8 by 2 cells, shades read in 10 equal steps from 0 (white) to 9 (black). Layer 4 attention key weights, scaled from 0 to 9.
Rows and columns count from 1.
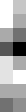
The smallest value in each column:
0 0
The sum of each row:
2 3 8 15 4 1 6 9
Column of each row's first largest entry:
2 2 2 2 2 1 1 1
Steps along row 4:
up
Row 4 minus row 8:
1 5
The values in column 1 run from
0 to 6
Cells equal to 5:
2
